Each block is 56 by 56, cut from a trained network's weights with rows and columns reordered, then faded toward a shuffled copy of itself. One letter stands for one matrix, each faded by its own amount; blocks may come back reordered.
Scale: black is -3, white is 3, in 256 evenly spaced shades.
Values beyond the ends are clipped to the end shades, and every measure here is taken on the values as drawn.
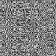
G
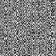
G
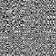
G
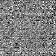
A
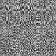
G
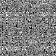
A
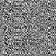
G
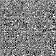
A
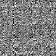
A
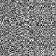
G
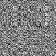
G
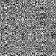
G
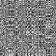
G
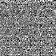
A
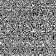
A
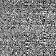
A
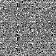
A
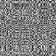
G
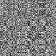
G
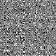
A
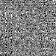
A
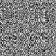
G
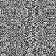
G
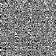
A
